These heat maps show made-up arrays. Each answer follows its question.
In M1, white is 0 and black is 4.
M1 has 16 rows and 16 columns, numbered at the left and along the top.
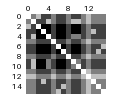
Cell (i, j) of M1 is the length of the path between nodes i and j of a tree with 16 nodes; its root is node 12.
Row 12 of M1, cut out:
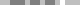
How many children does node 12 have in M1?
8
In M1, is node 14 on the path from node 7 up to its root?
yes
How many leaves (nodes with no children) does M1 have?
10
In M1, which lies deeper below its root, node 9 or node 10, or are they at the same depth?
the same depth
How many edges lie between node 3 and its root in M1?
2
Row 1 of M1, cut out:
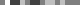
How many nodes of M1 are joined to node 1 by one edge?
4
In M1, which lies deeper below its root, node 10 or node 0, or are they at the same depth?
node 10
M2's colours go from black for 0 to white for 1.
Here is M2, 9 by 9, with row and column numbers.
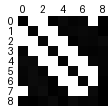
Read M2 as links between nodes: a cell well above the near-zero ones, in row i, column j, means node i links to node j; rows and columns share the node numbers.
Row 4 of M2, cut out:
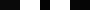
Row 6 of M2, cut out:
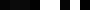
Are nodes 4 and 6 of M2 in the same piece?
yes
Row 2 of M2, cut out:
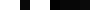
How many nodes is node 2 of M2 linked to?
4
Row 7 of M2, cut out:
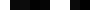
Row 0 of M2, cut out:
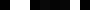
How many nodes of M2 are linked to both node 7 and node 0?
0
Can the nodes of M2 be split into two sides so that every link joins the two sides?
no
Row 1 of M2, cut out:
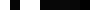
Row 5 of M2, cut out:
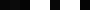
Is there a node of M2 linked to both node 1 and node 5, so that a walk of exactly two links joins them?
yes
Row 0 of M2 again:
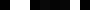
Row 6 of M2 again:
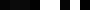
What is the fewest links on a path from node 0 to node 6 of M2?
2
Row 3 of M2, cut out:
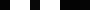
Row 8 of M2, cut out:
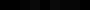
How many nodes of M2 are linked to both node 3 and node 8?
0
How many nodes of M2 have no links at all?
1
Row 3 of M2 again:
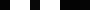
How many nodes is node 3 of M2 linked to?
4
